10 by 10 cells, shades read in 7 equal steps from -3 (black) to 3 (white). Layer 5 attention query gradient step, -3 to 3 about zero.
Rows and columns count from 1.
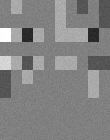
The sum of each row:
0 0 4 0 3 1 0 0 0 0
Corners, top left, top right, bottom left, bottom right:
0 -1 0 0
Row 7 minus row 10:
-1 0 0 0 0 0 0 0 1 0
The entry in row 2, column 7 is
0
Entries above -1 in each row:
8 9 8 10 7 9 9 10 10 10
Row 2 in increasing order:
-1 0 0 0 0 0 0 0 0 1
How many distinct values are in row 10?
1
